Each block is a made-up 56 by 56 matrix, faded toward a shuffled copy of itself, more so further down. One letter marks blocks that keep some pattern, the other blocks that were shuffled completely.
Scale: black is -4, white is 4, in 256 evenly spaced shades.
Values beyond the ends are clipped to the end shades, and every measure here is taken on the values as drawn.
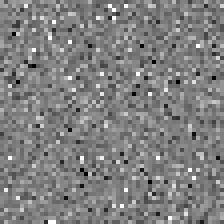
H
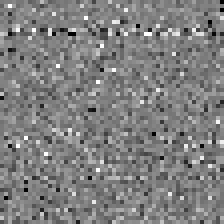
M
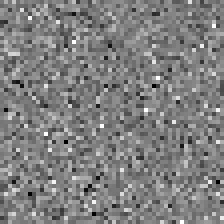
H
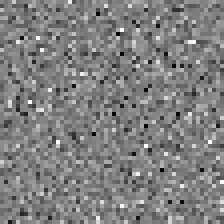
H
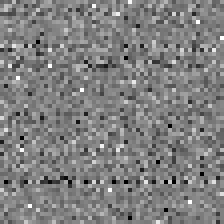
M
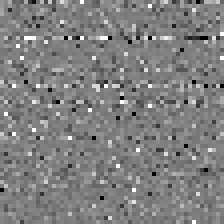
M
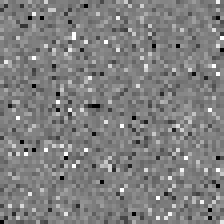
H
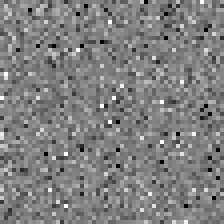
H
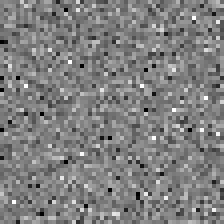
H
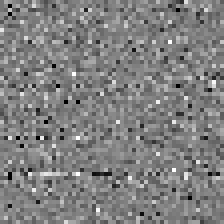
M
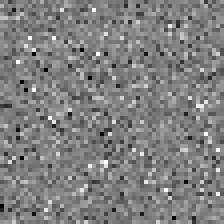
H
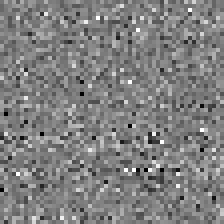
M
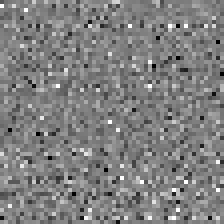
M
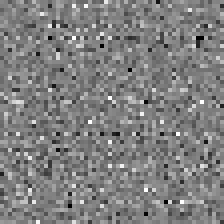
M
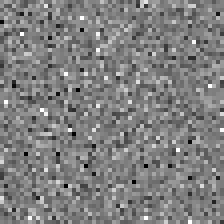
H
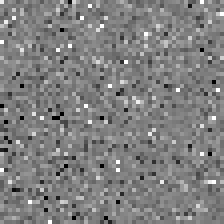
H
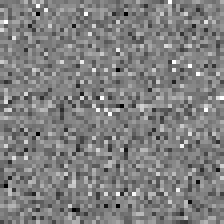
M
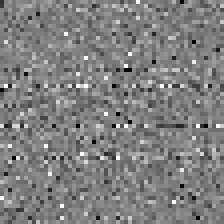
M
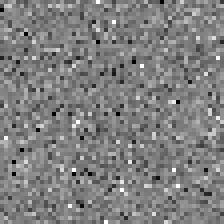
H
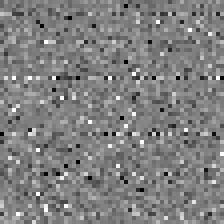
M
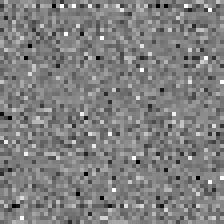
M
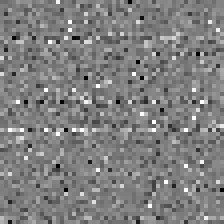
M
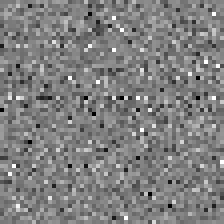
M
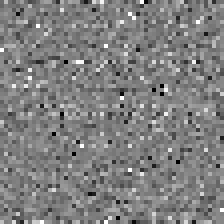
M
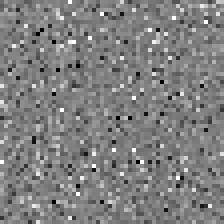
H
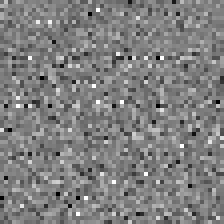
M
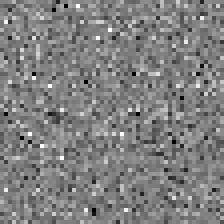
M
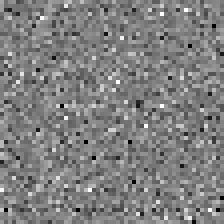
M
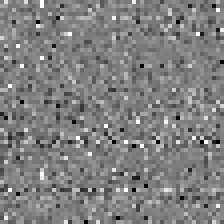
M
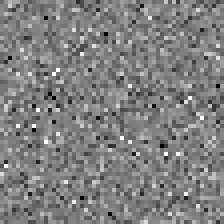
H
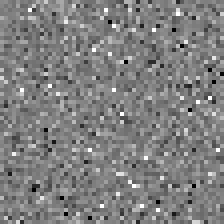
H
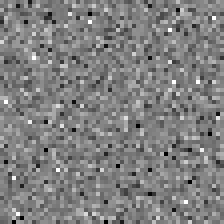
H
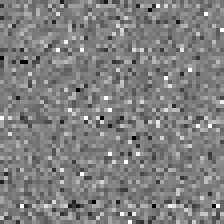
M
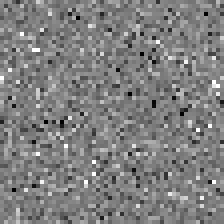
H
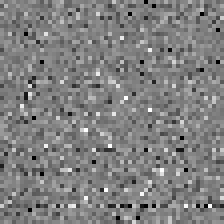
M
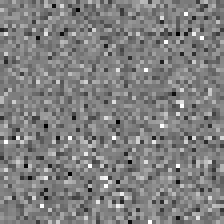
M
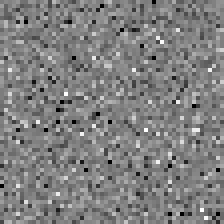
H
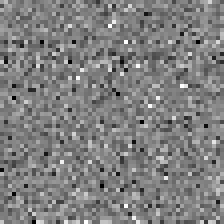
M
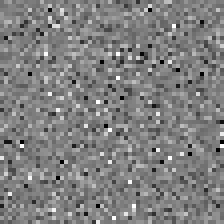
H
